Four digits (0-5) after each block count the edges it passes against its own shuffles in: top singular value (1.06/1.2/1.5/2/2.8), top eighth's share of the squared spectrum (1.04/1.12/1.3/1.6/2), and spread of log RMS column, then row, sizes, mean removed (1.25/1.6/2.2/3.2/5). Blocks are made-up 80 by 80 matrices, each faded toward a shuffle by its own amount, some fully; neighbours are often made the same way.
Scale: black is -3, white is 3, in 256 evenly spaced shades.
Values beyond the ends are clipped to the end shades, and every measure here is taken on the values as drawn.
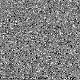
1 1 0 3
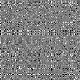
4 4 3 3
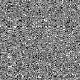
4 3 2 2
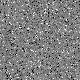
0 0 0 0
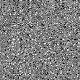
3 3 1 2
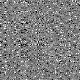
4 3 2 2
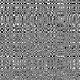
5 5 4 4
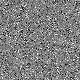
0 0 0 0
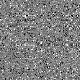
3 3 1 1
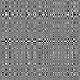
5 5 4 4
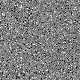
0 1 0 0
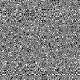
4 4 2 2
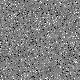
0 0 0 0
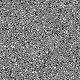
1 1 0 0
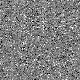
3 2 0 1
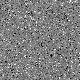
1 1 0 0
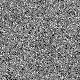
0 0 0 0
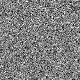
0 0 0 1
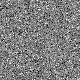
0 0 0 0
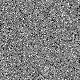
0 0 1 0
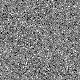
0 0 0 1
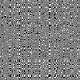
5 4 3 3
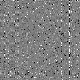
4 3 2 1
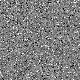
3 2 0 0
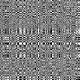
5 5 4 4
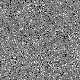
3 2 1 1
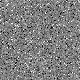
2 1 0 0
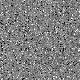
3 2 0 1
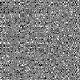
4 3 2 2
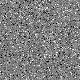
2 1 0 0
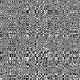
5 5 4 3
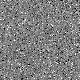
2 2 0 0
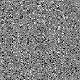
4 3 2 1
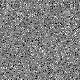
3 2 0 1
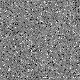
2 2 0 1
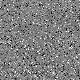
1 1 0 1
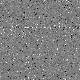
2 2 0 1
